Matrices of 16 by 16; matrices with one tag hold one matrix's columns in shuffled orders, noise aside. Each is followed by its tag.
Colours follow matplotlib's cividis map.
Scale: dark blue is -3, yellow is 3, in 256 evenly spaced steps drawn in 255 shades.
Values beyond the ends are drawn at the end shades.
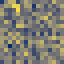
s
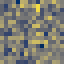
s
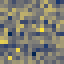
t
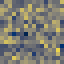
t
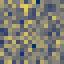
s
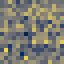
t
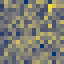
s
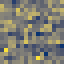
t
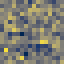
t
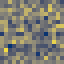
t
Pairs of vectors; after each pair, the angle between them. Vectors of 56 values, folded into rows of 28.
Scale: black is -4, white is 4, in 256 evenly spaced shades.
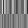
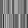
partly opposed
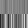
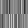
partly aligned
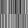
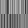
nearly opposite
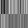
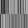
nearly parallel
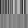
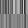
nearly parallel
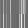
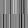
nearly opposite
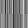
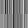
nearly parallel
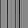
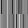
partly opposed
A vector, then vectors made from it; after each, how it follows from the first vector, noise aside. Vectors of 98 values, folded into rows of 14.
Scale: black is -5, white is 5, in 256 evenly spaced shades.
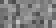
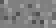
partly zeroed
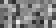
scaled up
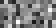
scaled up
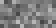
sign-scrambled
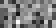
scaled up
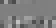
partly zeroed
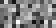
scaled up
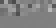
partly zeroed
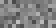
sign-scrambled
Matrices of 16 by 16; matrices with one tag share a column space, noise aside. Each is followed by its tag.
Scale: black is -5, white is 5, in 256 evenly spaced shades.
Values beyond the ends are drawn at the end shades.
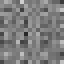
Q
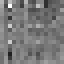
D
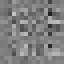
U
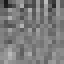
D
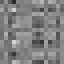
Q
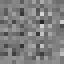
U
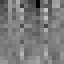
D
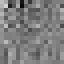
D
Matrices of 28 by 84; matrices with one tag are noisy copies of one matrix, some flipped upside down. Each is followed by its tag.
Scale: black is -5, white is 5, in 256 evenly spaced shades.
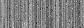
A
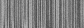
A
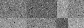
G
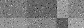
G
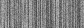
A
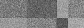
G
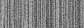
A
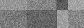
G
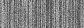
A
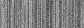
A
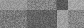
G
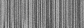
A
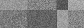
G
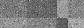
G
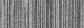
A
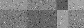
G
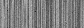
A
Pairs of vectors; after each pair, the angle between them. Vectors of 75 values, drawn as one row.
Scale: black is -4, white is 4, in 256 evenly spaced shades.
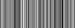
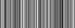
nearly parallel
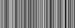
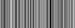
partly aligned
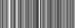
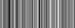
nearly opposite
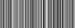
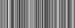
partly opposed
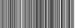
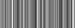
orthogonal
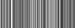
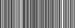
partly opposed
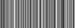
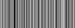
nearly opposite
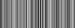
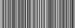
nearly opposite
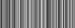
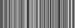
partly aligned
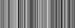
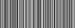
partly opposed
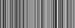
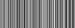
orthogonal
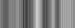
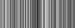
partly opposed
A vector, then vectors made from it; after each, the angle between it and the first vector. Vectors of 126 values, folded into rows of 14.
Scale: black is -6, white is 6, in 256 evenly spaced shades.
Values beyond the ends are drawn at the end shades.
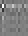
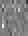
partly aligned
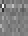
nearly parallel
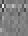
nearly parallel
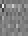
nearly parallel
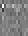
nearly parallel
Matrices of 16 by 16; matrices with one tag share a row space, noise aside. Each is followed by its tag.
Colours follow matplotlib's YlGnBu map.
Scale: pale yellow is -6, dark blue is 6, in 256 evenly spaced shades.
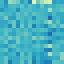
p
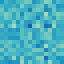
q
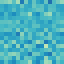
q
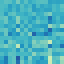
p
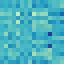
p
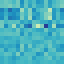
q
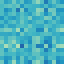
q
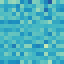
q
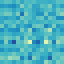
q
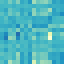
p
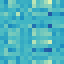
p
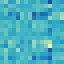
p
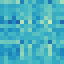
q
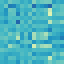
p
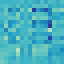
p
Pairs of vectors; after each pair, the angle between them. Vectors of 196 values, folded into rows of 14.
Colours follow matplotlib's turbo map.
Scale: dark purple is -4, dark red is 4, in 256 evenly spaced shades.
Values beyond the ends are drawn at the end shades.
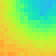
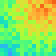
nearly opposite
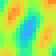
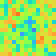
partly aligned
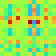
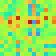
nearly parallel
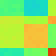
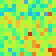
partly aligned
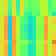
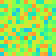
orthogonal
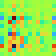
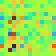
nearly parallel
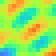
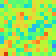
partly opposed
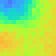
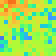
partly opposed
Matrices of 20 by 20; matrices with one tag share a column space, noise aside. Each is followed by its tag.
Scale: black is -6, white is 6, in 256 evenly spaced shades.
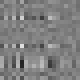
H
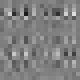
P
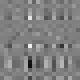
H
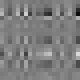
P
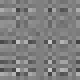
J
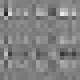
P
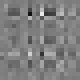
P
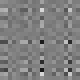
J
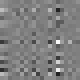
J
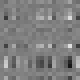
H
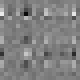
P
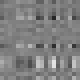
H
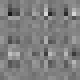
P
